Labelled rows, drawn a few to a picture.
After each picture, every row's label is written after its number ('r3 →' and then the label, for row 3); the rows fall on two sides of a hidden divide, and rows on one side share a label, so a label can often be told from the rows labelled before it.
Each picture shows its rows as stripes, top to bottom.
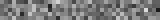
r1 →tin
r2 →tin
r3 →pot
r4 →tin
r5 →tin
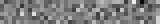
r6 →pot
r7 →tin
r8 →tin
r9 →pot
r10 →tin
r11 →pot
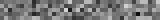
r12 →tin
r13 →tin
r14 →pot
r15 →tin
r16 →pot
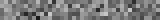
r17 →tin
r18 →pot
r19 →tin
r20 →tin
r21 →tin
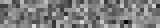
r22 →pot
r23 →pot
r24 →pot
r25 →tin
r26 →tin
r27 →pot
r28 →pot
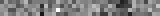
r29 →pot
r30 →pot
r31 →pot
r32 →pot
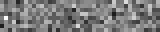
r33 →tin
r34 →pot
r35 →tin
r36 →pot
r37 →pot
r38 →tin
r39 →pot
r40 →tin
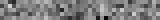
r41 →pot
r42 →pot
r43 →tin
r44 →pot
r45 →pot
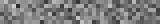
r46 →pot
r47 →tin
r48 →pot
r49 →tin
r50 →pot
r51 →tin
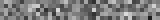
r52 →tin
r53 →pot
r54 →pot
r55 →tin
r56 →tin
